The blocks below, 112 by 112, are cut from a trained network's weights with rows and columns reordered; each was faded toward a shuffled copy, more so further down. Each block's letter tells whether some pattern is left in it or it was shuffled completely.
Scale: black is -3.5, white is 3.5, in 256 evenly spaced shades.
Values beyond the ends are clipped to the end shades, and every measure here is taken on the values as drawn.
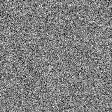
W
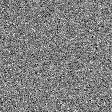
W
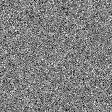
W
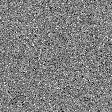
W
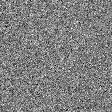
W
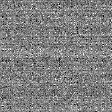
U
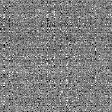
U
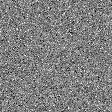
W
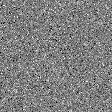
W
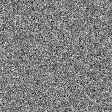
W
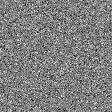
W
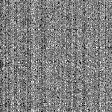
U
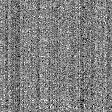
U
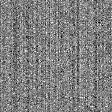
U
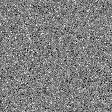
W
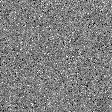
W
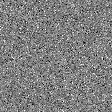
W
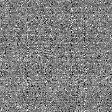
U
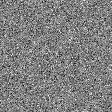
W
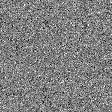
W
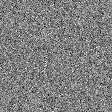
W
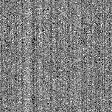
U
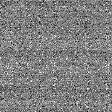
U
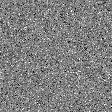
W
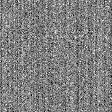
U
